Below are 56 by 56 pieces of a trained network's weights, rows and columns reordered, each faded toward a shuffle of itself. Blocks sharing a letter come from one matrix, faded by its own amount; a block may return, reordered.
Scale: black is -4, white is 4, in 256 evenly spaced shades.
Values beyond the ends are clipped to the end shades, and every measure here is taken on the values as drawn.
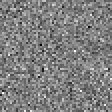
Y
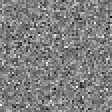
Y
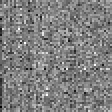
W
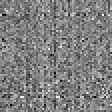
W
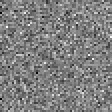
Y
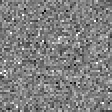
Y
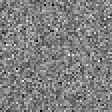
Y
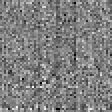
W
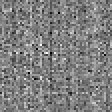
W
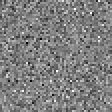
Y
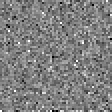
Y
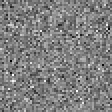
Y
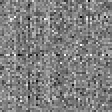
W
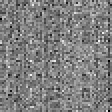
W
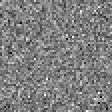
Y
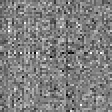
W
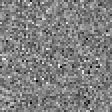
Y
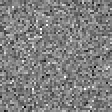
Y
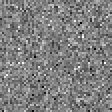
Y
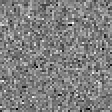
Y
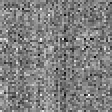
W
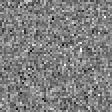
Y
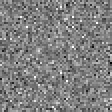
Y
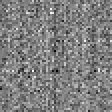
W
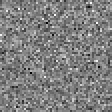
Y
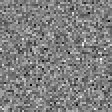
Y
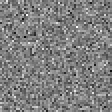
Y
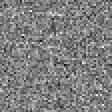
Y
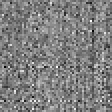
W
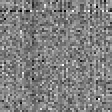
W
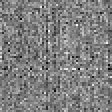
W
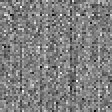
W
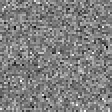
Y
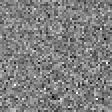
Y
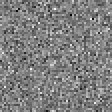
Y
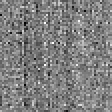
W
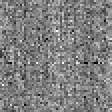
W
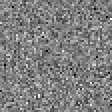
Y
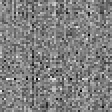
W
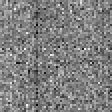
W
